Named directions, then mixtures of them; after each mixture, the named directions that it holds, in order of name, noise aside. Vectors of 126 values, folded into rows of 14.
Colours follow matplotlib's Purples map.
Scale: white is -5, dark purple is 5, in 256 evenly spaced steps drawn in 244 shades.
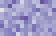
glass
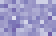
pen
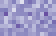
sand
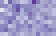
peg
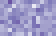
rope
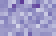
glass, rope, sand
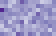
glass, peg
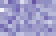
glass, peg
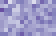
peg, pen, rope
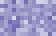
pen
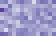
peg, pen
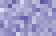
glass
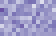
glass, rope, sand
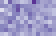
peg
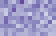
sand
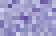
glass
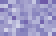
peg, pen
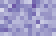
peg, rope, sand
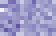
glass, peg, pen
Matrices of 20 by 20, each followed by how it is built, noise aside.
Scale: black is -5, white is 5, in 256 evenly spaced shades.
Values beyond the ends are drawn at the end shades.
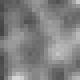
smooth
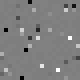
sparse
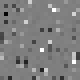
sparse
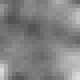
smooth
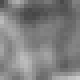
smooth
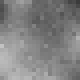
smooth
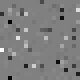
sparse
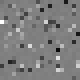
sparse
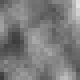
smooth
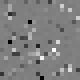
sparse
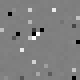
sparse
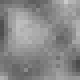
smooth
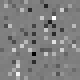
sparse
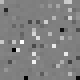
sparse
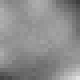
smooth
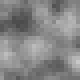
smooth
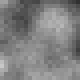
smooth
